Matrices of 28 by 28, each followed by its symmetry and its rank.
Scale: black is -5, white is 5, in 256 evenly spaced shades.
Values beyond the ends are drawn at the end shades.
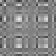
symmetric, rank two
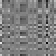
neither, rank two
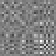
symmetric, rank three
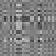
antisymmetric, rank two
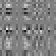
neither, rank two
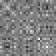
symmetric, rank three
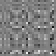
antisymmetric, rank two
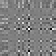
symmetric, rank two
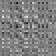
antisymmetric, rank two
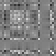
symmetric, rank two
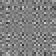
antisymmetric, rank two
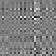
neither, rank two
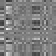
neither, rank two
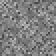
symmetric, full rank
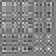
symmetric, rank two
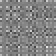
symmetric, rank two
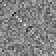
symmetric, full rank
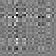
antisymmetric, rank two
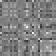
symmetric, rank three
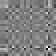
symmetric, rank two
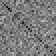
symmetric, full rank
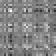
symmetric, rank three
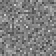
symmetric, full rank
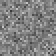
symmetric, full rank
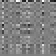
neither, rank two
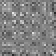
symmetric, rank three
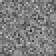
symmetric, full rank
